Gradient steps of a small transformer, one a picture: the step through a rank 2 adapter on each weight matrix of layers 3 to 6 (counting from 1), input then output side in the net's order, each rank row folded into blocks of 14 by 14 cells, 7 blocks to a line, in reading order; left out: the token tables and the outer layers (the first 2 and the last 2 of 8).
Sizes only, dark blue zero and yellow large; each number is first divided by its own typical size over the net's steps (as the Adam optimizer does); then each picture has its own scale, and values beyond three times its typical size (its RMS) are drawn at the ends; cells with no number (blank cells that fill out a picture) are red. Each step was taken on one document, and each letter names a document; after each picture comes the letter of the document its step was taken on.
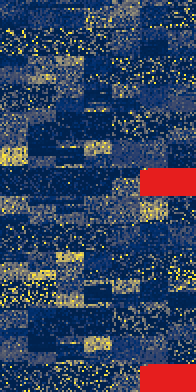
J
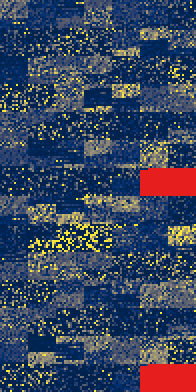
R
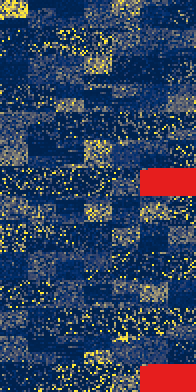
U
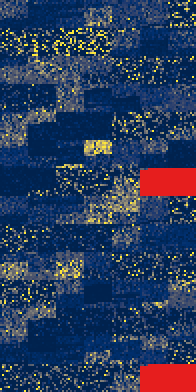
J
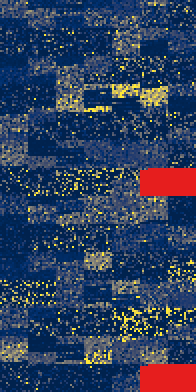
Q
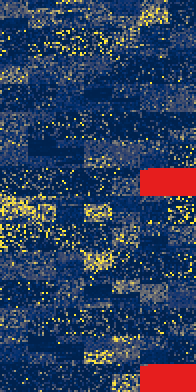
U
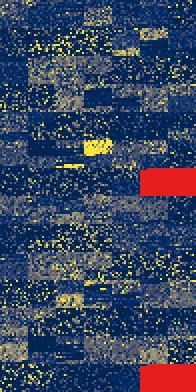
R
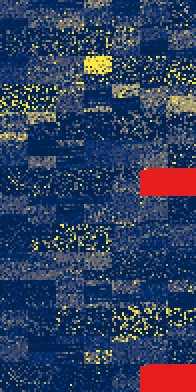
Q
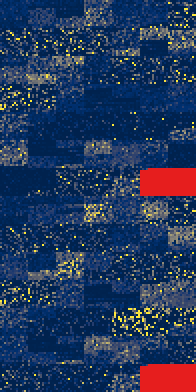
J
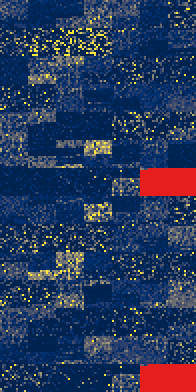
J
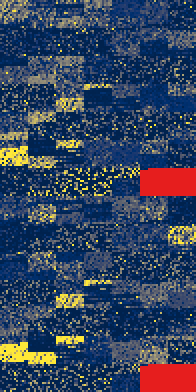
R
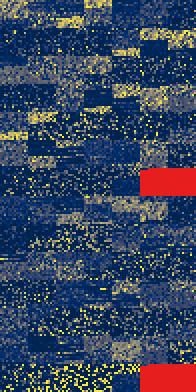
R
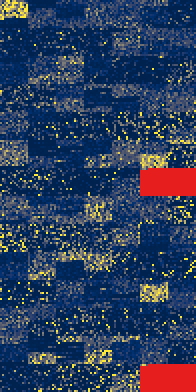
U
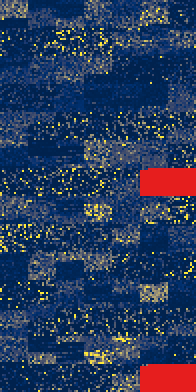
U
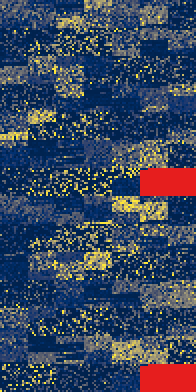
R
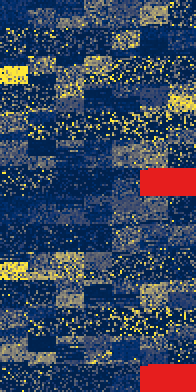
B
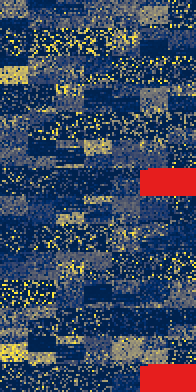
B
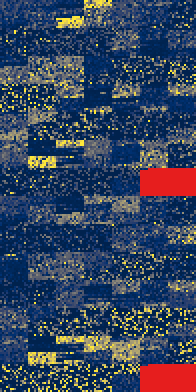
R
